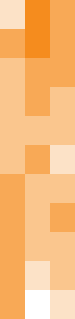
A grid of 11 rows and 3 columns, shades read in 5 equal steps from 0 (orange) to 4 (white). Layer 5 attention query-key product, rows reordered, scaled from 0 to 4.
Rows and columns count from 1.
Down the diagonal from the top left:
3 0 1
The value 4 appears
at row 11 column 2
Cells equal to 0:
2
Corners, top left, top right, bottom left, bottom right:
3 1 1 3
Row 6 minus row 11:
1 -3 0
